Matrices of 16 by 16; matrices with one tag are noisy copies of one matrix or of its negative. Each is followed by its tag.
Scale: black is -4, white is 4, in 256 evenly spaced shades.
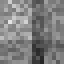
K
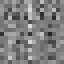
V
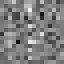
V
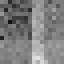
K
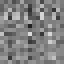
V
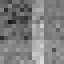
K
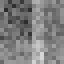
K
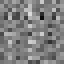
V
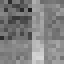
K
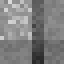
K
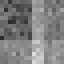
K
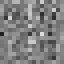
V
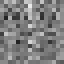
V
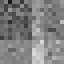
K
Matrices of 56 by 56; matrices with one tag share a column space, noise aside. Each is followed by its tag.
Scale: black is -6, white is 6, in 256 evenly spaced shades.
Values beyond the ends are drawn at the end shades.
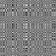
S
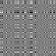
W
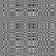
S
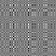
S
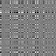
W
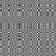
S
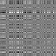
W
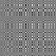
S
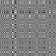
W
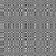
S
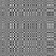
S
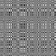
S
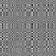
S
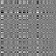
W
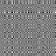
W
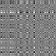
W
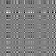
W
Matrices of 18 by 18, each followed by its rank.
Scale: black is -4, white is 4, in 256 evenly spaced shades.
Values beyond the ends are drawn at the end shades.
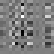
two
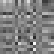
two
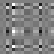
one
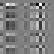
one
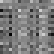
two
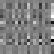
two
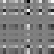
one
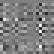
two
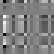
one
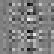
two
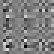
two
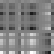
one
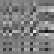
two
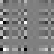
one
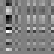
one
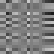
one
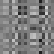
two
